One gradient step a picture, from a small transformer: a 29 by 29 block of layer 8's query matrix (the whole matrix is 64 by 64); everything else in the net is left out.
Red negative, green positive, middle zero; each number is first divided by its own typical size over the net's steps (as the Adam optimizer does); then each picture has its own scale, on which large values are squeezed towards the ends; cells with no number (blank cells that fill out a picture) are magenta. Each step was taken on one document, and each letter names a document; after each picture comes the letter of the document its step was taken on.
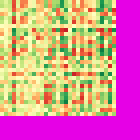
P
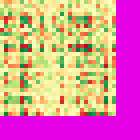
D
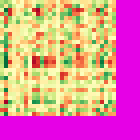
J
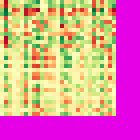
J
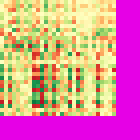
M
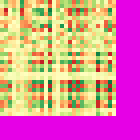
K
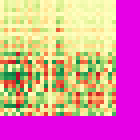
M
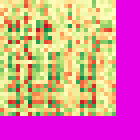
M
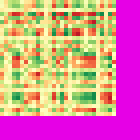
P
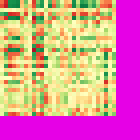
P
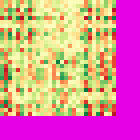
D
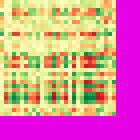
P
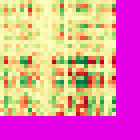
D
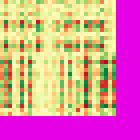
D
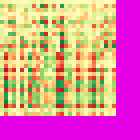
M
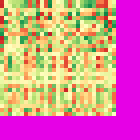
K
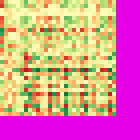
K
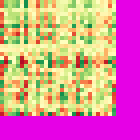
K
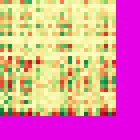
D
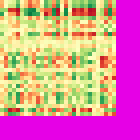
P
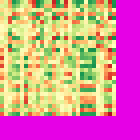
P
